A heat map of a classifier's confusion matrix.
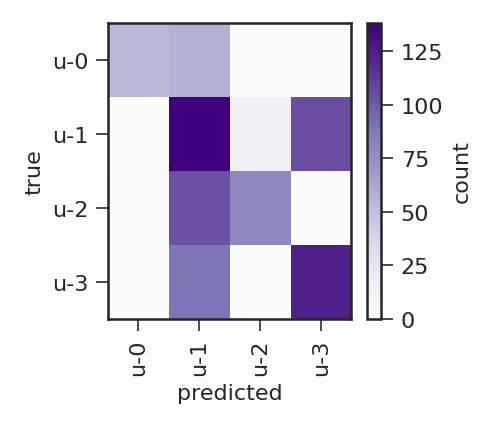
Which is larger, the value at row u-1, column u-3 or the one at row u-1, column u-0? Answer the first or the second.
the first
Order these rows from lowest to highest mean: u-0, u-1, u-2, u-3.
u-0, u-2, u-3, u-1
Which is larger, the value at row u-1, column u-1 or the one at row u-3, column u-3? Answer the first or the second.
the first
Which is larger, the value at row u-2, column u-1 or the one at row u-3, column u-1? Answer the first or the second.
the first
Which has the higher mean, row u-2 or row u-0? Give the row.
u-2
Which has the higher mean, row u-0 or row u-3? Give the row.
u-3
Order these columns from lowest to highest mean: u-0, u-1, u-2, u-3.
u-0, u-2, u-3, u-1
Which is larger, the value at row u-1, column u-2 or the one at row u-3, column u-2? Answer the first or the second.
the first
